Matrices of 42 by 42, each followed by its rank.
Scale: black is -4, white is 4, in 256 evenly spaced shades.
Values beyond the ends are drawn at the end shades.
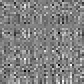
five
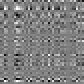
two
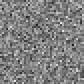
full rank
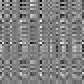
two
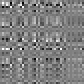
two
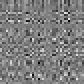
five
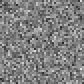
full rank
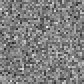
full rank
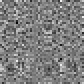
five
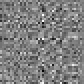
five
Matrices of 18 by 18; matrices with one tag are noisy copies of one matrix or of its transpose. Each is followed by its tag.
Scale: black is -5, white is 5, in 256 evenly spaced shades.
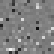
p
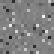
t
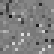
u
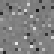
t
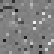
u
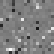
p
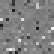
p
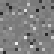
t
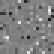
p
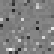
p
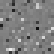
p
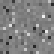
t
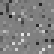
u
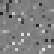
u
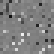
u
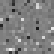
p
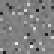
t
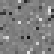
p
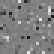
p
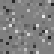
t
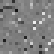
u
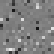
p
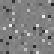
t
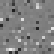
p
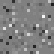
t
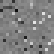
u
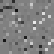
u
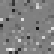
p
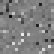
u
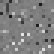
u
